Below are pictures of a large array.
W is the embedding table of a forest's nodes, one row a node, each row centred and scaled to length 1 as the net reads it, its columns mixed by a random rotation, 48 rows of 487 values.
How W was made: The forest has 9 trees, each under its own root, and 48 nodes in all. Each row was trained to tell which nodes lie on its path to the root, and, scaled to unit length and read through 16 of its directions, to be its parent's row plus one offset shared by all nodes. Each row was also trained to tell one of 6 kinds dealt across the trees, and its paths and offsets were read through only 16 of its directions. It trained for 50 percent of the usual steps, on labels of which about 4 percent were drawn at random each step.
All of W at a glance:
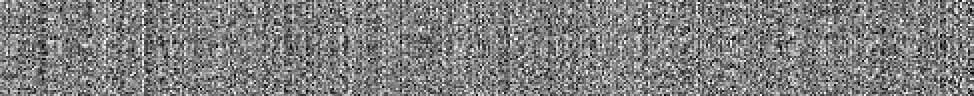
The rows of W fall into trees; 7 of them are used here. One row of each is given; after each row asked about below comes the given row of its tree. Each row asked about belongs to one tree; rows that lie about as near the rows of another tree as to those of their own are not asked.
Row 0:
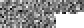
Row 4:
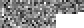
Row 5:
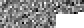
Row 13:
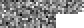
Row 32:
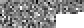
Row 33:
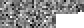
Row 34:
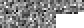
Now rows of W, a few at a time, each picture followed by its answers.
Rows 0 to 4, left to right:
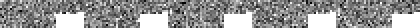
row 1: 34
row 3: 32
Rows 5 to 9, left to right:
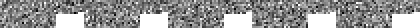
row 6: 32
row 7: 34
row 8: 13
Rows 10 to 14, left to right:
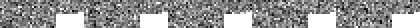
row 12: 33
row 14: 4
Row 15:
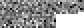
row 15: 0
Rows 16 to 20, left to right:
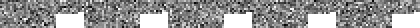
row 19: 33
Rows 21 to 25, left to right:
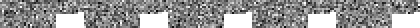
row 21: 32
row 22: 0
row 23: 32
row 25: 4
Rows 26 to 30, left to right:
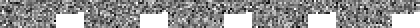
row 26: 32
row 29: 5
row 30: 4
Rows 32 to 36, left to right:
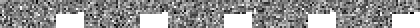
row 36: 34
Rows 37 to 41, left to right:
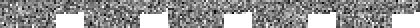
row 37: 5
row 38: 13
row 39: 0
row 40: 32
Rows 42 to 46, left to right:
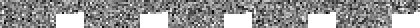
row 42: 32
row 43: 33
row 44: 4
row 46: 4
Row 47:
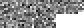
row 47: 34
